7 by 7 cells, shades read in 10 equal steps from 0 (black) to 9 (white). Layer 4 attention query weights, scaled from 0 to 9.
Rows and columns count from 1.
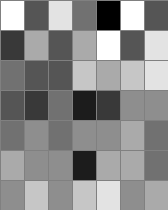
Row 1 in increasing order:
0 3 3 4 8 9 9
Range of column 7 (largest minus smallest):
5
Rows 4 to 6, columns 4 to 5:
1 2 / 5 5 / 1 6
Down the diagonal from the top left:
9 6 3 1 5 6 6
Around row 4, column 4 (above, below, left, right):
7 5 4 2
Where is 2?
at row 2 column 1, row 4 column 2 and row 4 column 5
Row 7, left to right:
5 7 5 7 8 5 6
